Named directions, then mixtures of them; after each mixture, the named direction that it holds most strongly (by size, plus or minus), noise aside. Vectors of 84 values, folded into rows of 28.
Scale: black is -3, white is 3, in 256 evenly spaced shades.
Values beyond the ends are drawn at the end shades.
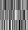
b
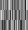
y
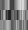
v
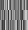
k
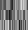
b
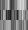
v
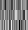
b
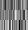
b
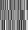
k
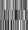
b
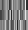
y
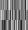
y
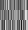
k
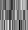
b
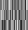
y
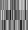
y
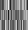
k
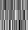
b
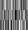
b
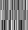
y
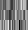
b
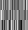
y
